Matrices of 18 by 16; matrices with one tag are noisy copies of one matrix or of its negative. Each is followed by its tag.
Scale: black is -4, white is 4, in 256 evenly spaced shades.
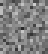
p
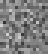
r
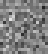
r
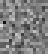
r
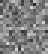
p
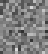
p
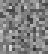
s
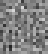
s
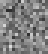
s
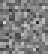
r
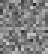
p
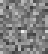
p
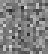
s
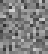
s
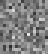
s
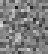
r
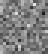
p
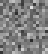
p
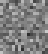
p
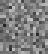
s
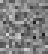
r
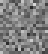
p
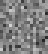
s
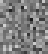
s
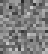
p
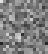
r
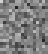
r
